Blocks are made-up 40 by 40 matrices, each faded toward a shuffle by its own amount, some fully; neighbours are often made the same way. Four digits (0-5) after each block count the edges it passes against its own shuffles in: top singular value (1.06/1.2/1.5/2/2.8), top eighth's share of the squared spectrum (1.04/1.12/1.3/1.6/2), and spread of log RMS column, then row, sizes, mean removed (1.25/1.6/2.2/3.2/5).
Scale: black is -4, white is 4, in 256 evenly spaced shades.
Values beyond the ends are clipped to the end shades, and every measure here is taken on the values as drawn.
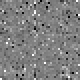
2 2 1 0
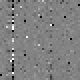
4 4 1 0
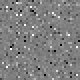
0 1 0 0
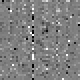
3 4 2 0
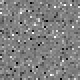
0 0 0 0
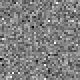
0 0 0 0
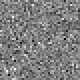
0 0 0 0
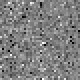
1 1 1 0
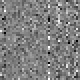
2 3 3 0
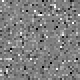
0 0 0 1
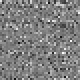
3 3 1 2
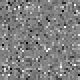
3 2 1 1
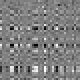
5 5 3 3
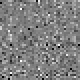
3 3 1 1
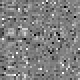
3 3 0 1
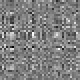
4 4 3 2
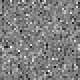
0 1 0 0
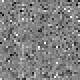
2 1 0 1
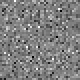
3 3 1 1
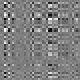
5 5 4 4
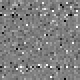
3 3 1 1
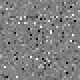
0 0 0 0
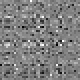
4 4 2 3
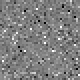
0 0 0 0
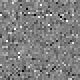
1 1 0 1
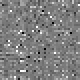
3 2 0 1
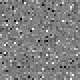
0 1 0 0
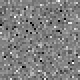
0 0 0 0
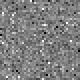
1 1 0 0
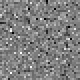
0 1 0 0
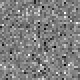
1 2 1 0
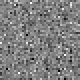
1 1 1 0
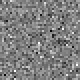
0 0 1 0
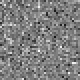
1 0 1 0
